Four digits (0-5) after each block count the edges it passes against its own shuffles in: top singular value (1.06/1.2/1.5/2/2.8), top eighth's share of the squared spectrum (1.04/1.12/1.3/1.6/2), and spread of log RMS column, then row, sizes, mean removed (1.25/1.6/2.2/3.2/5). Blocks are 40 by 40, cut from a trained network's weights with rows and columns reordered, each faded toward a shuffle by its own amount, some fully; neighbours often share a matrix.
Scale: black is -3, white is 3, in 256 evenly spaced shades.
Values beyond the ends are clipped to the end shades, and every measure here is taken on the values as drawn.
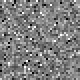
0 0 0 0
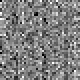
3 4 1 2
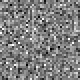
0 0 0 0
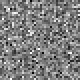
0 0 0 0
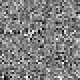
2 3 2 2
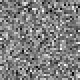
0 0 0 0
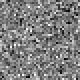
0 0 0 0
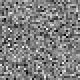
0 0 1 0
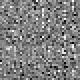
2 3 2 0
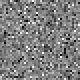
0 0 0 0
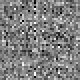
2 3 2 0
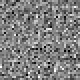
1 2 1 0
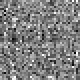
2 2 2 0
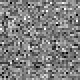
1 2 1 0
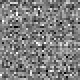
2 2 1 0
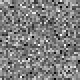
0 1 0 0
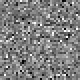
1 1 1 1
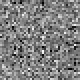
2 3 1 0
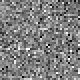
1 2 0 0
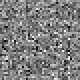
2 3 1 0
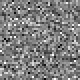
1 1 0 0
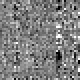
3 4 3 1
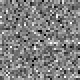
1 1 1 0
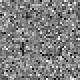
1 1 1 0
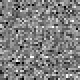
1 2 1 0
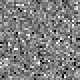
1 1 0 0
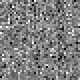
1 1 0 0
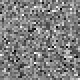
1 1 0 0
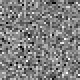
0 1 0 0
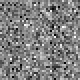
1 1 0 0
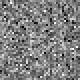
1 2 0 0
